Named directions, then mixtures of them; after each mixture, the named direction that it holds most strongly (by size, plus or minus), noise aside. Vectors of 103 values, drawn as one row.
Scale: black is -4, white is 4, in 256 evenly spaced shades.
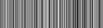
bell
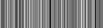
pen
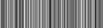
pen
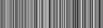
bell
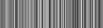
bell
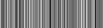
pen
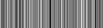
pen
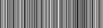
bell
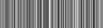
bell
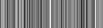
pen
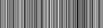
bell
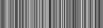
pen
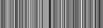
pen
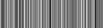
pen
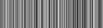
bell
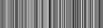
bell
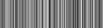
bell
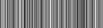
pen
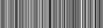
pen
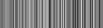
bell
